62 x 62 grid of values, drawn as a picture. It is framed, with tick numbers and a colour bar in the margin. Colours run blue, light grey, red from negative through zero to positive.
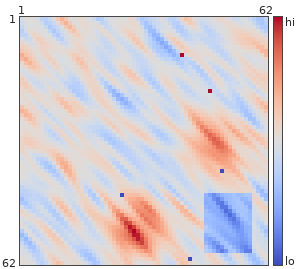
The distribution is heavy-tailed on both sides. Two bumps rise from the field. An odd patch, lower than its surroundings, sits in the bottom right. The ninth with the lowest average is the bottom right. There is no overall slope. Five lone cells stand out: two far higher and three far lower than their neighbours.
